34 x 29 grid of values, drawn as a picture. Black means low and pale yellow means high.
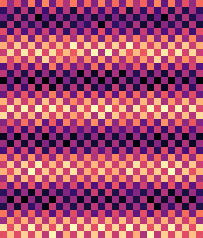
No row or column stands out. The left and right halves mirror each other. No overall slope runs across the table. Stripes running across repeat 4 times from top to bottom.
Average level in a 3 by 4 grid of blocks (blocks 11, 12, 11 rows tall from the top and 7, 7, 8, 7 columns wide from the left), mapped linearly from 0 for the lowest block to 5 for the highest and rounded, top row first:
1 1 1 1 | 0 0 0 0 | 5 5 5 5
